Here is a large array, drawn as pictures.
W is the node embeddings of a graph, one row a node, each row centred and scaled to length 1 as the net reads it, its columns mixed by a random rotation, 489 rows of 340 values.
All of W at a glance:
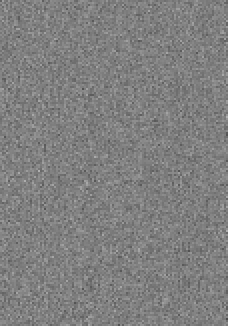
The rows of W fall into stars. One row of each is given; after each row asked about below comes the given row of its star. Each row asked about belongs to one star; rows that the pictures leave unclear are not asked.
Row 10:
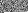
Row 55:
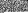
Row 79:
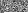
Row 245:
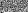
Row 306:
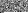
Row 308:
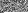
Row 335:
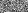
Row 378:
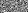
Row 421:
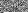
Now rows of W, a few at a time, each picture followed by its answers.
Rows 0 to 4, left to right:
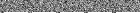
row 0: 55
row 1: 335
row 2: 335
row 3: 421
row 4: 79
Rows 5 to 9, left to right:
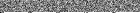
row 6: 378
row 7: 55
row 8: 378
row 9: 245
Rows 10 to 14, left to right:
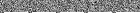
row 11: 245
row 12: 378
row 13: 10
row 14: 335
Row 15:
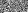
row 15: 10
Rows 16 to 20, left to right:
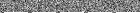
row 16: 79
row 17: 10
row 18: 55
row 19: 306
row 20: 245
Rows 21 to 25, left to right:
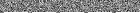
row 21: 10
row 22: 335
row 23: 308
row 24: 308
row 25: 79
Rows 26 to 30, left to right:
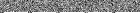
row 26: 308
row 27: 308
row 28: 306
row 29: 245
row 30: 79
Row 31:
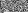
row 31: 79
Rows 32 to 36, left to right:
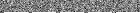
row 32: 335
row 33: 245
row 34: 79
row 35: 10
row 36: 335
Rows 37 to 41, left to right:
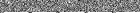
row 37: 10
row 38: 245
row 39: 55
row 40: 421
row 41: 308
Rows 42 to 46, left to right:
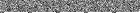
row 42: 378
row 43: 378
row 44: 10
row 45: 308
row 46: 10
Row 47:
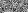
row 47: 306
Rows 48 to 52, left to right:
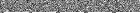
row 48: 55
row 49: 55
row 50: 306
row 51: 308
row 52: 10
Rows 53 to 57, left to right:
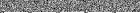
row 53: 378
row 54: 335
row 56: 245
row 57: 79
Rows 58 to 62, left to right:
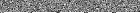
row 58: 378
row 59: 378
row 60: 79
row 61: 335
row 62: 335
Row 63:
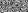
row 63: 245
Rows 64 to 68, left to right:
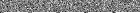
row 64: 378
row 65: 335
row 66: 421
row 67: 335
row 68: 79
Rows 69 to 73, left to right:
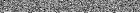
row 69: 245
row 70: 335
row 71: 378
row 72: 335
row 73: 421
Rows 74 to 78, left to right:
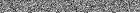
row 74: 245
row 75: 306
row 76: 378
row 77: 378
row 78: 245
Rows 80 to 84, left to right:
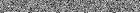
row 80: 10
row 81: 306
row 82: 10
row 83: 335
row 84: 245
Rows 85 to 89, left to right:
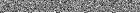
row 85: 378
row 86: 55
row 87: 335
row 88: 421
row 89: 335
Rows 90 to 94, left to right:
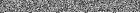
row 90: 335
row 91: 245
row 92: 306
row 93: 79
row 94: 306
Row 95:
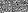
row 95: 245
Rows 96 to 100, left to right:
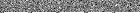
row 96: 335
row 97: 335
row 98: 55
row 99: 10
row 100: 421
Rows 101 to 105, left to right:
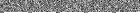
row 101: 308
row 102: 10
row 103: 335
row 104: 378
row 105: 55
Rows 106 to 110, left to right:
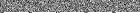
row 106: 79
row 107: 245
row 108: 378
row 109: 10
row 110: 308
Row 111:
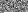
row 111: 421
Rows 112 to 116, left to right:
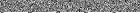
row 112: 245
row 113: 55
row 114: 79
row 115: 245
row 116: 79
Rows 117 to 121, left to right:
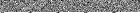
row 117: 245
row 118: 421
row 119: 421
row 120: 308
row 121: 55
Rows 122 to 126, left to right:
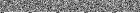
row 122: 245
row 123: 245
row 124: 55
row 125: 10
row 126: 378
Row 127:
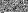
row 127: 245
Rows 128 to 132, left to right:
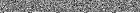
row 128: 378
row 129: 335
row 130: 421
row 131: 421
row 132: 308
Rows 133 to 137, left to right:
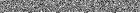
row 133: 79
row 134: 308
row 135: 308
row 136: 378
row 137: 79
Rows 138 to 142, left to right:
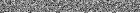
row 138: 335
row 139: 421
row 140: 308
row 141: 55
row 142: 308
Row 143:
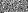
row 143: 55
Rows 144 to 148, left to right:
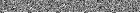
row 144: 245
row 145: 10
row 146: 308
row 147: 79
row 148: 421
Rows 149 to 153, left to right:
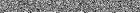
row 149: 306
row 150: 55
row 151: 306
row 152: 335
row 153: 378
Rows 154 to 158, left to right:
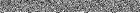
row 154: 245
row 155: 421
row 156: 55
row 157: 378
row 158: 378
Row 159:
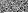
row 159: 306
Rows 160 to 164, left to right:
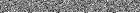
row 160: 378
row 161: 378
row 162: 421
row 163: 79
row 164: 245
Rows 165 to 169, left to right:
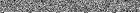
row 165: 245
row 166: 79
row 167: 378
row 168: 306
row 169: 79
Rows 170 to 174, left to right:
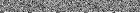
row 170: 308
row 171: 308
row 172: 308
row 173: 55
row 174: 421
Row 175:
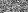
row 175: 79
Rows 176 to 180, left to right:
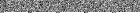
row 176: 10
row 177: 10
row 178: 378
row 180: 378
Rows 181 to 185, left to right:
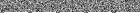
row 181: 306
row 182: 55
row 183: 335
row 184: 306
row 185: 79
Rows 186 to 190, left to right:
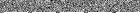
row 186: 308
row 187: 55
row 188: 10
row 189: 335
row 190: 55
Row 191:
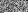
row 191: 308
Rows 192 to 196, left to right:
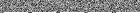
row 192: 421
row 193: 10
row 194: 306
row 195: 335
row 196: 308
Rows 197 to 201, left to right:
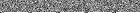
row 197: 378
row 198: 335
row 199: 55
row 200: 79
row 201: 306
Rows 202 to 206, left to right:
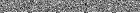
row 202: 306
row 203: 10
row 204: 55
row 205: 245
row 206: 308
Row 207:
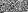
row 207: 55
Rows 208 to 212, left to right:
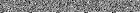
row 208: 421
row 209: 245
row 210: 10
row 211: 245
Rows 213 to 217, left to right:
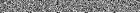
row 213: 335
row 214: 378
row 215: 245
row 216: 245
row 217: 421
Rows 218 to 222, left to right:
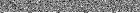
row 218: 245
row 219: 10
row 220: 79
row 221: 10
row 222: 245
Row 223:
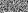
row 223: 245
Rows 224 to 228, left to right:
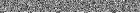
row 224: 10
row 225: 378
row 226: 10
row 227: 335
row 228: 79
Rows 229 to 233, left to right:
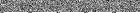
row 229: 421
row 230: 55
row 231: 245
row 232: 55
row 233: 306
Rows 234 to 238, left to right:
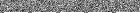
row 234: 79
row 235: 378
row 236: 306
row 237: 378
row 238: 10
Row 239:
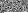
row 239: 306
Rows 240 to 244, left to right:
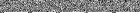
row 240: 308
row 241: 10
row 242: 378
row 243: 421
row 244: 79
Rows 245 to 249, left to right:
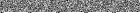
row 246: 55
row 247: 378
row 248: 308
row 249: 378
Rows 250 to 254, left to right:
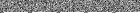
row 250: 306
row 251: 79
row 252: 421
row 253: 378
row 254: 55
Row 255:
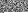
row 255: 55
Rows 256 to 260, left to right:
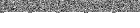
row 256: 55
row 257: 306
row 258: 378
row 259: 10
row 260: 378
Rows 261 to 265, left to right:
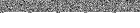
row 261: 378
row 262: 55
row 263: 245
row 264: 421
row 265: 79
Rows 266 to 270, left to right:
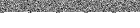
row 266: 55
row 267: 421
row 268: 306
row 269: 10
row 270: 308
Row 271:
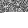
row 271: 308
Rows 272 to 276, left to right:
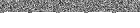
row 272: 10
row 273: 335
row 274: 308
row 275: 308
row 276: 335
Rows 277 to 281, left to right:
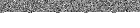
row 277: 335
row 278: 335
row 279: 79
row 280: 421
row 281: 308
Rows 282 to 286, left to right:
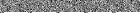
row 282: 378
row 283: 55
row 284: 421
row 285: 55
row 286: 335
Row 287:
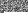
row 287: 79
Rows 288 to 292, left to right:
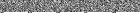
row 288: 55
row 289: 335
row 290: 55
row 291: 421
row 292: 79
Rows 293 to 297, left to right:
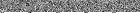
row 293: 245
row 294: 79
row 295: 10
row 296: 10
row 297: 306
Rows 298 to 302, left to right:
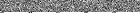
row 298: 421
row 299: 335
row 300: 378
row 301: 55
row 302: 378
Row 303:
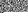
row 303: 10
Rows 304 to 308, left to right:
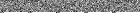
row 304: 306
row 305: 378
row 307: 55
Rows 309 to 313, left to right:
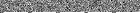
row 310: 55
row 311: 10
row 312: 245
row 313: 10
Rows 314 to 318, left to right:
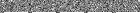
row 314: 55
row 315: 245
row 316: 308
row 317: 79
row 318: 335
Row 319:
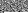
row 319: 10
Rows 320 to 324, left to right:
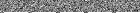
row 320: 306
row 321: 421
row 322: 306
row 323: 308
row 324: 79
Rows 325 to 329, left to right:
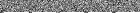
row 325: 306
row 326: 245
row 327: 378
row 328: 55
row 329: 308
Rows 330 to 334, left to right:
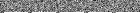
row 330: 79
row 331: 79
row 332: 308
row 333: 378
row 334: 378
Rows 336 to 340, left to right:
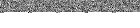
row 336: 10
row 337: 378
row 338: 335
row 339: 79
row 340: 10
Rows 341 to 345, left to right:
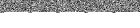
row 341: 55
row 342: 421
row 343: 79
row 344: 245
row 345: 421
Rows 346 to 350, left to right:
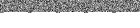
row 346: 79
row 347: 306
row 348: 335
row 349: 79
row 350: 79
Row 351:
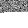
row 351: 306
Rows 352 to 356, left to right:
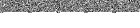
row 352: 378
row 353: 10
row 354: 245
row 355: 55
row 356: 10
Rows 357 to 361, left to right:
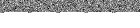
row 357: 308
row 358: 378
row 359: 378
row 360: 335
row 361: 378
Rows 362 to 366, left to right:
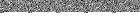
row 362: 10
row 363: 10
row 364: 421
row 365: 79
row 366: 10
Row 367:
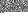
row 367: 10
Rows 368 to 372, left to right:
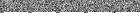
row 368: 79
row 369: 306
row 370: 79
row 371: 10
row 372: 79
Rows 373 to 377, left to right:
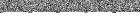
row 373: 378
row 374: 79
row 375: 79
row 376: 79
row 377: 79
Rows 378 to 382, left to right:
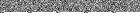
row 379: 55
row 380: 245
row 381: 306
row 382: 245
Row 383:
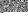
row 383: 308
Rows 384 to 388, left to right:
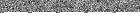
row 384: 378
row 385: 335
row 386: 335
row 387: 79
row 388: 55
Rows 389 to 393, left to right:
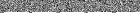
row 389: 306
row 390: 245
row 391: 55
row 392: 79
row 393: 10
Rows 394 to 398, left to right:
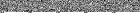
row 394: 245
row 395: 79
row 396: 55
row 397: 421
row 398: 421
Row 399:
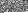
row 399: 55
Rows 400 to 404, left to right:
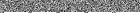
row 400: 378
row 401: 79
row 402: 10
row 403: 245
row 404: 378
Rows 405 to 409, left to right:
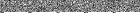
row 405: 245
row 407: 245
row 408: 306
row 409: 245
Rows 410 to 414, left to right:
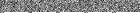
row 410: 10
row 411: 10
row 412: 55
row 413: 10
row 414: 378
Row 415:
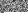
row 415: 79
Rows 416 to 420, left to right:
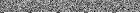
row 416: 335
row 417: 308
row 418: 79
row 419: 10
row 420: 306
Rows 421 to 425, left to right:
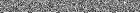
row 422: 308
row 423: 421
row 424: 335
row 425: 306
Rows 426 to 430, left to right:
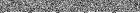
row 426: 378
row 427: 306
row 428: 421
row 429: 308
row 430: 306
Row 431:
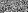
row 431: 306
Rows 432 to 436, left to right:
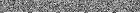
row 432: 308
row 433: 10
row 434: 55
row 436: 306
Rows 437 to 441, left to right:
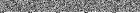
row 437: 378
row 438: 245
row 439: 10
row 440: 245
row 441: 306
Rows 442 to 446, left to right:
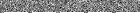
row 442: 378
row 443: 245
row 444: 335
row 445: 79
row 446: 335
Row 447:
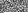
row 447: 79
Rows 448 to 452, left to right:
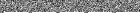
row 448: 79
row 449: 306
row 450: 308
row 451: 79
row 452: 308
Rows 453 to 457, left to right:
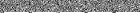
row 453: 245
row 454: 245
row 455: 245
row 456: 245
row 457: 79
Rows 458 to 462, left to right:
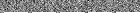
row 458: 335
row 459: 335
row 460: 335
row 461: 245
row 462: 421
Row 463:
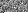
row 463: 306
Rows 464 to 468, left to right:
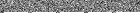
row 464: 306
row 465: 378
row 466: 55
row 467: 55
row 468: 306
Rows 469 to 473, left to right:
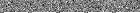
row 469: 10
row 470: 378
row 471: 10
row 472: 335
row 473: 306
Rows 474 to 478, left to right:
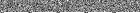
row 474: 245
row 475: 245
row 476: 245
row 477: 245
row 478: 308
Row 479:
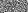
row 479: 335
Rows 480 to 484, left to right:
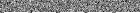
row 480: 335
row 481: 79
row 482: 10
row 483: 10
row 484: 79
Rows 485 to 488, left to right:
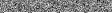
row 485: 378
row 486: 306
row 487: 245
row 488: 79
